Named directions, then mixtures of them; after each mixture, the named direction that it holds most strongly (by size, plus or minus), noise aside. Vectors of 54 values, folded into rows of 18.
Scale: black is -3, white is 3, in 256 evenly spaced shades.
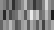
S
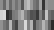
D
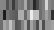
S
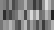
S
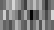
S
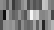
S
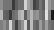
S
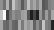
D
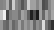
D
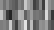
D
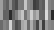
S
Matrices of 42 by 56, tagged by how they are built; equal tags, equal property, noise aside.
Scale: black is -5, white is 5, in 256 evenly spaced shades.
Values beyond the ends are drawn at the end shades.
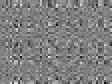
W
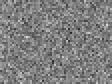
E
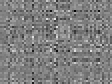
W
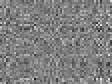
W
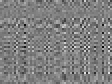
W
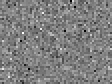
E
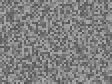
E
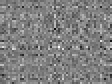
W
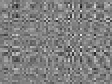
W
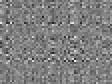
W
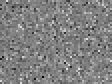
E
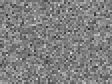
E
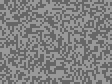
E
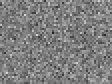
E
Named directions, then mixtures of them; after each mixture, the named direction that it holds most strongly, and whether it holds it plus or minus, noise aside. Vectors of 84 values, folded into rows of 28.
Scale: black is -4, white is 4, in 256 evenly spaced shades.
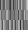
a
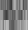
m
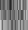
a, plus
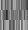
a, minus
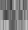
m, plus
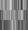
m, minus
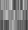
m, minus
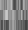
m, minus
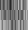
a, plus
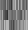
m, plus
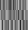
a, plus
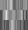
m, minus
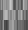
m, minus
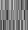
a, minus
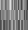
a, minus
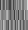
a, plus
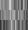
m, minus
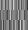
a, minus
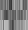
m, plus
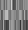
m, minus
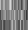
a, minus
